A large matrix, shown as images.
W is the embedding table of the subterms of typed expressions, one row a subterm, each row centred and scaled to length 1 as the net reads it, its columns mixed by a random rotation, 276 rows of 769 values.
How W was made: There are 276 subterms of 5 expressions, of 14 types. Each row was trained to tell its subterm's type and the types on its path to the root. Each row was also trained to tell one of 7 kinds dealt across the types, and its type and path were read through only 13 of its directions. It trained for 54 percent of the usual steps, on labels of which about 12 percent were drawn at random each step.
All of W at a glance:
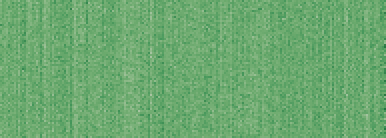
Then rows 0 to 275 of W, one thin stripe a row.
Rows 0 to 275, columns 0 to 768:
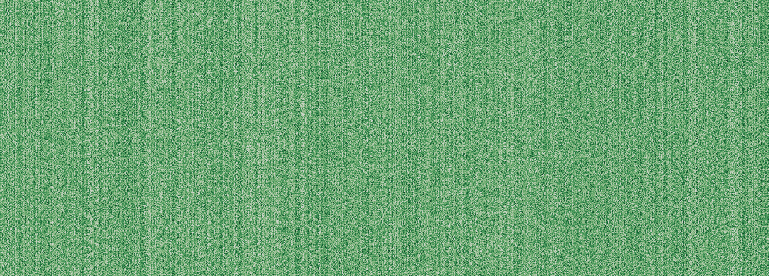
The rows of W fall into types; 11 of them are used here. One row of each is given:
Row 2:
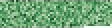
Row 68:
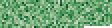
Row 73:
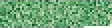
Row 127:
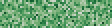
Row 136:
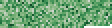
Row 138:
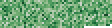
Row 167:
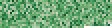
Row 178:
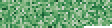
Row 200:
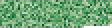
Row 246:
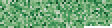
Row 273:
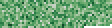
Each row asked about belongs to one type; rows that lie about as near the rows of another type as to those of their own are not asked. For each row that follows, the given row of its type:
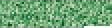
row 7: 200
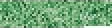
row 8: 138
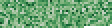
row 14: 138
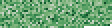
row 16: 2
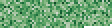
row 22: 127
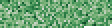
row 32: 167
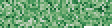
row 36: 200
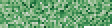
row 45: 136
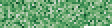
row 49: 273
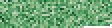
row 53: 2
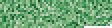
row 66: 167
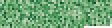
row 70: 273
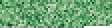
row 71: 273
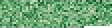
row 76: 246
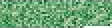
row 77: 2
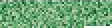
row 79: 138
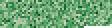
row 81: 136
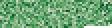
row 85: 138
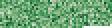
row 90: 127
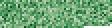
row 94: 138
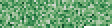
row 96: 273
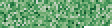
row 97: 73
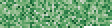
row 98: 167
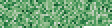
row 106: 167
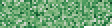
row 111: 127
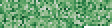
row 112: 73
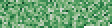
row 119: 138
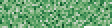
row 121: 68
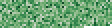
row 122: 167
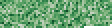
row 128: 167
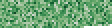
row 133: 178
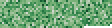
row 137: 136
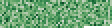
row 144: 68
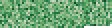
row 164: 273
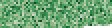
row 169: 178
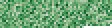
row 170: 167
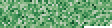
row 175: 2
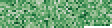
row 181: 73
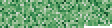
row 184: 246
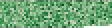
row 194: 178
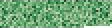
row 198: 246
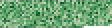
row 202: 178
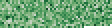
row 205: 200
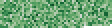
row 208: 178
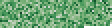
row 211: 73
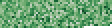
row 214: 200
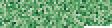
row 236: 136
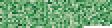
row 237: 246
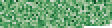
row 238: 127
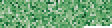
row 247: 273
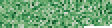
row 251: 200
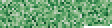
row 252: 178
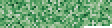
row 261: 273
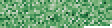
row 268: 2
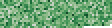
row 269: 127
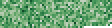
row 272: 127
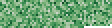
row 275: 127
